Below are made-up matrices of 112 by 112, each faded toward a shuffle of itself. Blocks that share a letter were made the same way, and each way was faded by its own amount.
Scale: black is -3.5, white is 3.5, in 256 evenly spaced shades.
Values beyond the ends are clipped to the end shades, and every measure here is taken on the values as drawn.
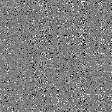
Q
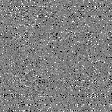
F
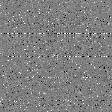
F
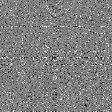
F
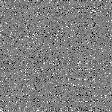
F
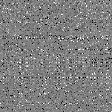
F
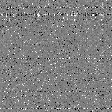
F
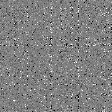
Q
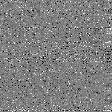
F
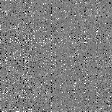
Q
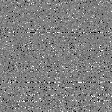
F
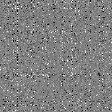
Q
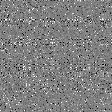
F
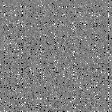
Q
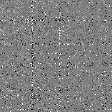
Q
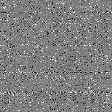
F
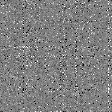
Q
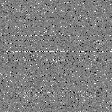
F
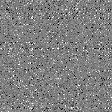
F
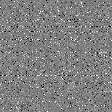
F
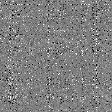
Q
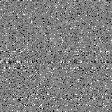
F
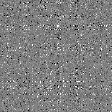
Q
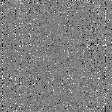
Q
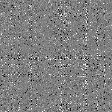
Q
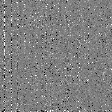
Q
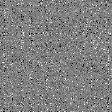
Q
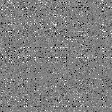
Q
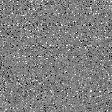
F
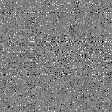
F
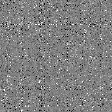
Q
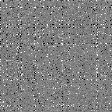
Q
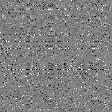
F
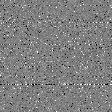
F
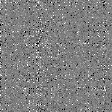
Q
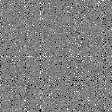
Q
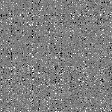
Q
